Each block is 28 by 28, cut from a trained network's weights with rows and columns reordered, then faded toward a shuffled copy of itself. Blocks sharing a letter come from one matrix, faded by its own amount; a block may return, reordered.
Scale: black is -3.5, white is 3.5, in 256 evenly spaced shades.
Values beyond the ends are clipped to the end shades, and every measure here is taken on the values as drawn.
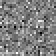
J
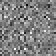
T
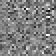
T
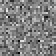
T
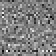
T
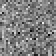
J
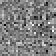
J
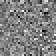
T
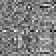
T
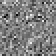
T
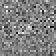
T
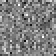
J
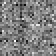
J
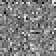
J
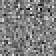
J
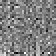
T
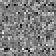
T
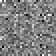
J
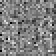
J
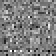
T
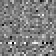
T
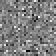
J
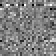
T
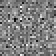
T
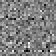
T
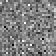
J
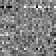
T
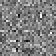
T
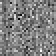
J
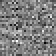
T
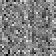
J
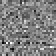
T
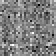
J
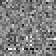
T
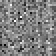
J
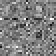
T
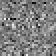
T
